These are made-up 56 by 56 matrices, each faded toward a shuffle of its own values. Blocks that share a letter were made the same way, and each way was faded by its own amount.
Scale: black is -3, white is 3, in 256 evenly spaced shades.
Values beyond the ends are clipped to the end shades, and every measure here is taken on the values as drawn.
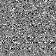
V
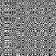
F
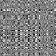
F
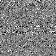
V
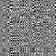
F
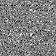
V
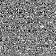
V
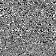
V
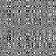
F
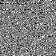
V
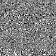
V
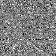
V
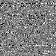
V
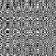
F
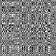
F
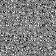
V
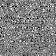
V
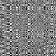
F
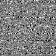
V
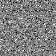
V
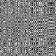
F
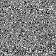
V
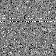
V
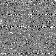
V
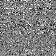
V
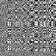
F
